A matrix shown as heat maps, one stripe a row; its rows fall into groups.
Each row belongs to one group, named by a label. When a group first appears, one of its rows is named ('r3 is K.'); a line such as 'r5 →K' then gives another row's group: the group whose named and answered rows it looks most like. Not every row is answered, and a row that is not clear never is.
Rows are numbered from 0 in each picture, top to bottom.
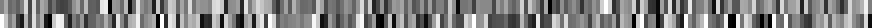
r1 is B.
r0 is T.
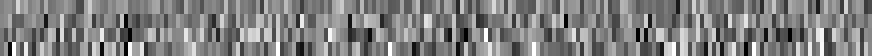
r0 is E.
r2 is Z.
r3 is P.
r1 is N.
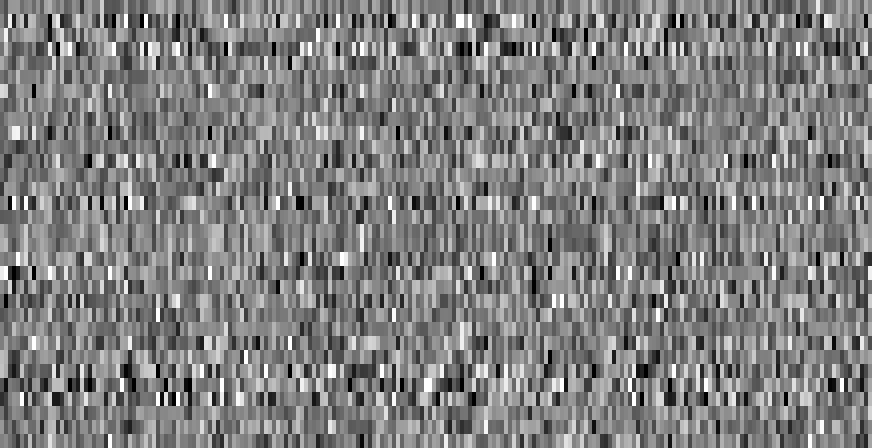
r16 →T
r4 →Z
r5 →Z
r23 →P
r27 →N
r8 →N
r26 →Z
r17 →T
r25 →T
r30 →Z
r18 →E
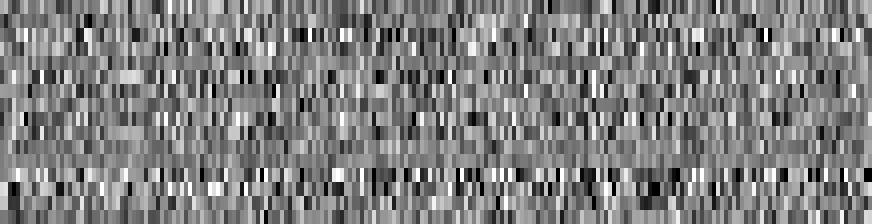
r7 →P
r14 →Z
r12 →E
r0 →T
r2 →E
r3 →B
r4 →T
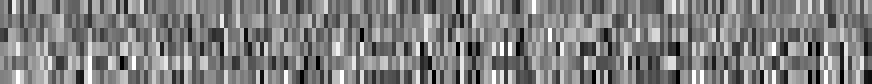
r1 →N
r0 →P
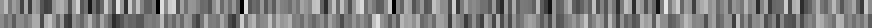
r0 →B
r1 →Z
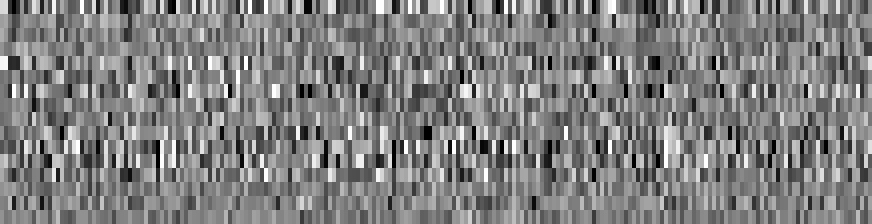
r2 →Z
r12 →Z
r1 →T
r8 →T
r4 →T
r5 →N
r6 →P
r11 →B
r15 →P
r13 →B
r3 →E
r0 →Z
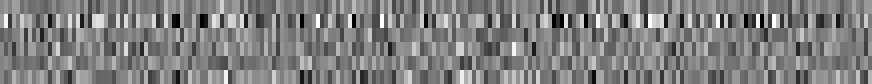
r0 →B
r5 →P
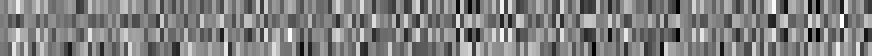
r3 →P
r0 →E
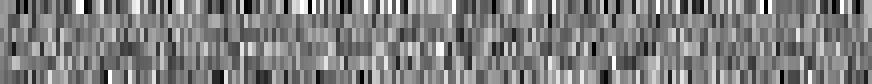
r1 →T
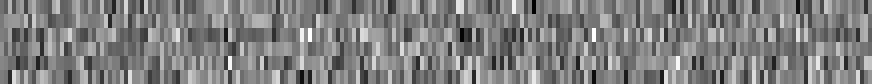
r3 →Z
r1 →T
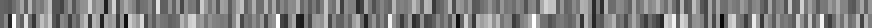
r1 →P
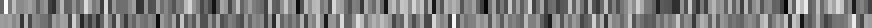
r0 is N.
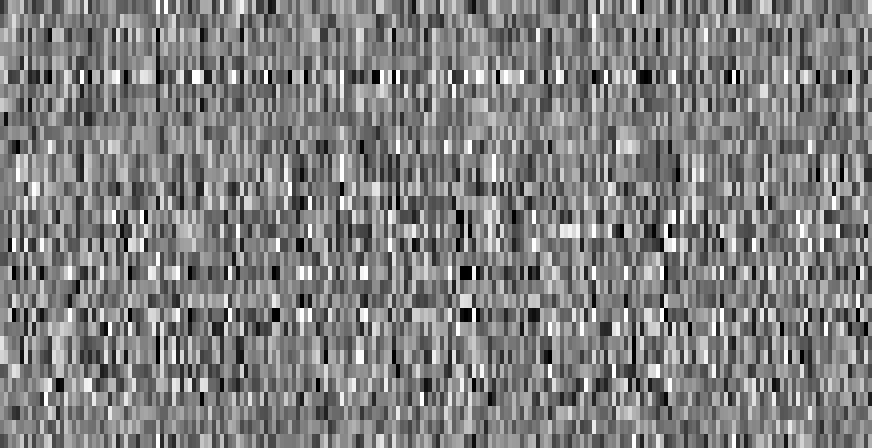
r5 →Z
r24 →B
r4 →B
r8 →N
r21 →P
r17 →P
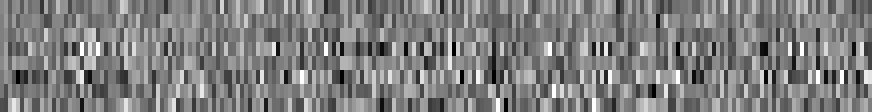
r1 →B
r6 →N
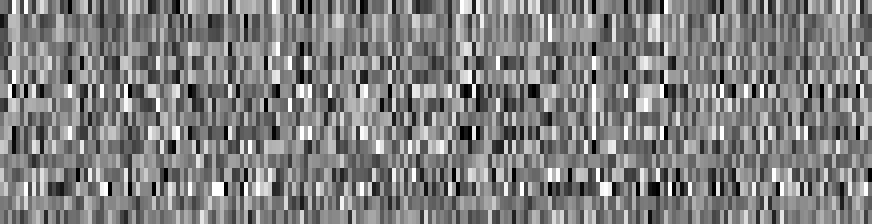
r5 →P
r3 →P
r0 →P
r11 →Z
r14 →E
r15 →N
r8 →B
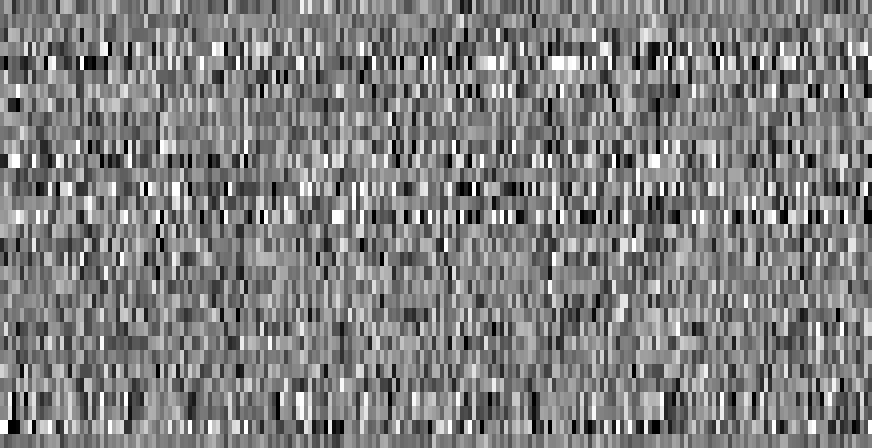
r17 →T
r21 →N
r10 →B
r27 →E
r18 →N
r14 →N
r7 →T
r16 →B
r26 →B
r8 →B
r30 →T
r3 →T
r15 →E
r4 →N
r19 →B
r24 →Z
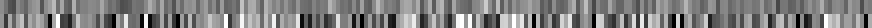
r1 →P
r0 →Z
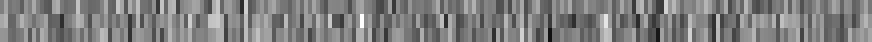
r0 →B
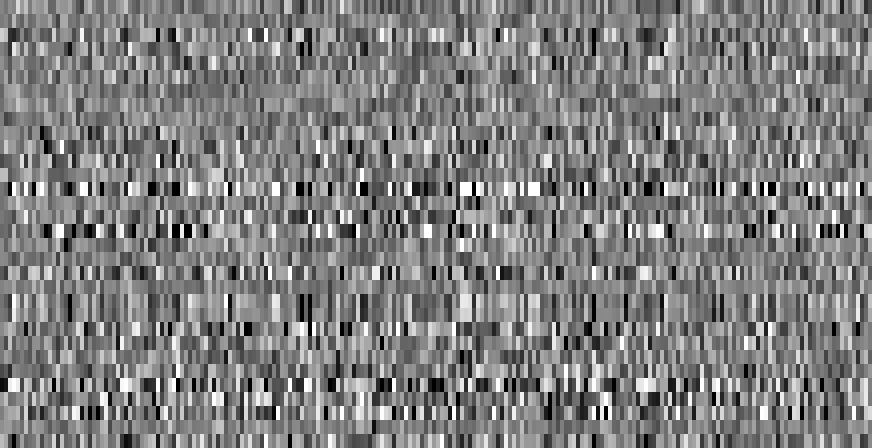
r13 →P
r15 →E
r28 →T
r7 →E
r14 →E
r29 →B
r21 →P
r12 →T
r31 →Z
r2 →Z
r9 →B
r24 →N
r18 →Z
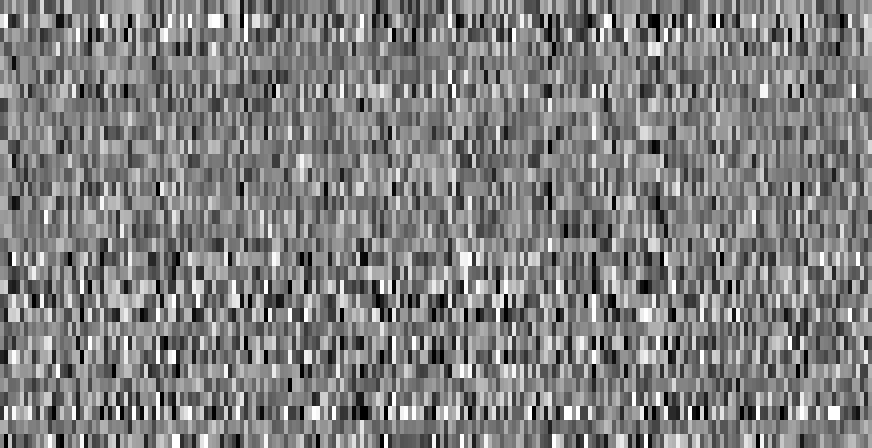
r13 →B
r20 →Z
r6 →B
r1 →T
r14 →T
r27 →Z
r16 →N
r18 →P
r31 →N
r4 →T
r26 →P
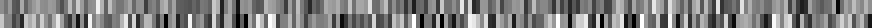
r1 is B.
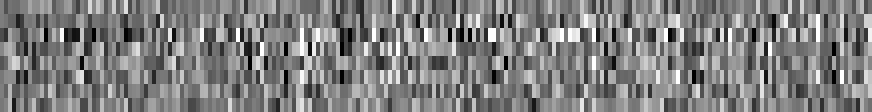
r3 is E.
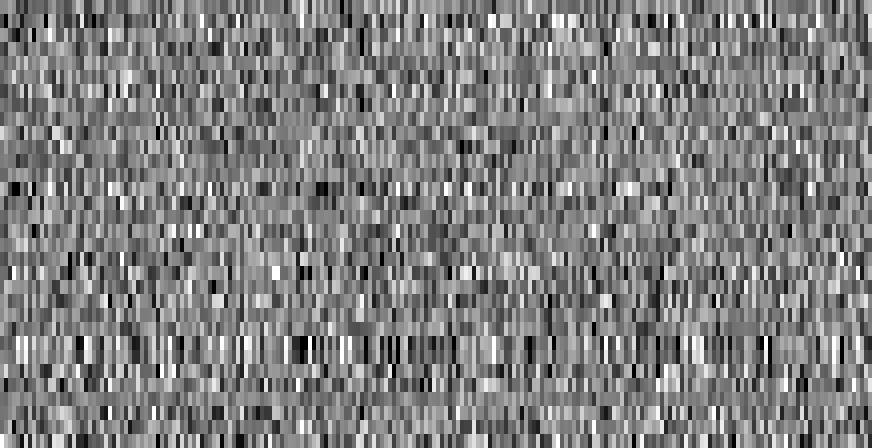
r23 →Z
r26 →B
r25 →E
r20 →N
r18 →N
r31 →B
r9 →B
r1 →N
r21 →T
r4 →E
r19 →P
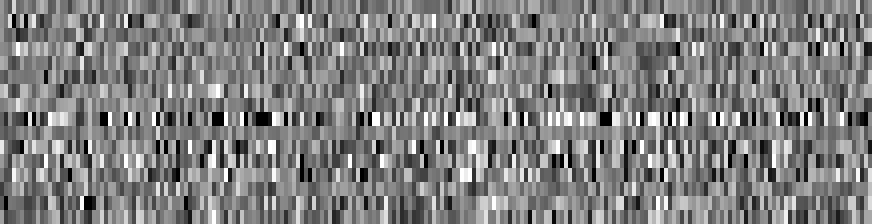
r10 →B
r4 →Z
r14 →N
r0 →P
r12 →P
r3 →E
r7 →E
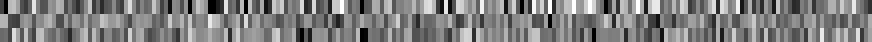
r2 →P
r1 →T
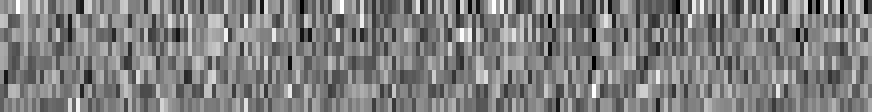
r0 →E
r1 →T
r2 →P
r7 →B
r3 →T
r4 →Z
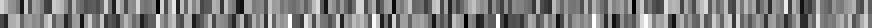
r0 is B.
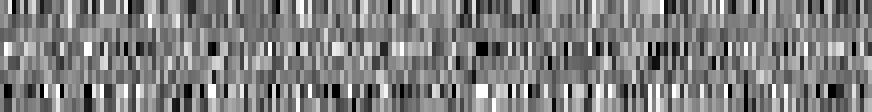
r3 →N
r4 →T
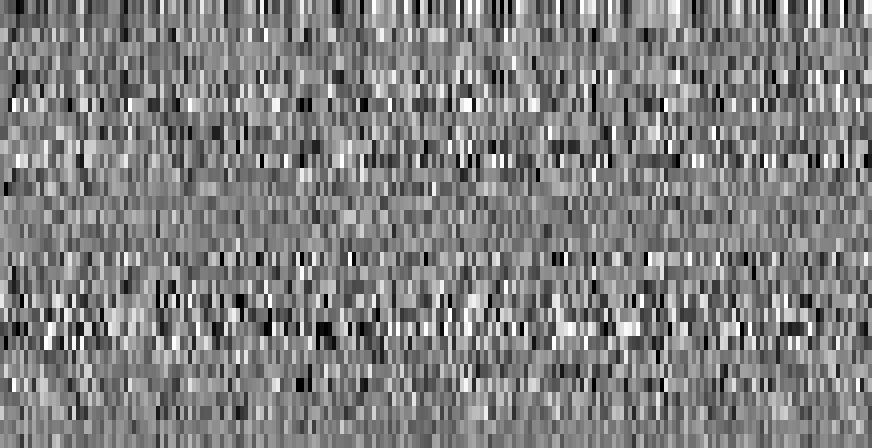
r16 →B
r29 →B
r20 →Z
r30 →E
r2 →Z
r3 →P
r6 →Z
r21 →B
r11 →E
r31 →B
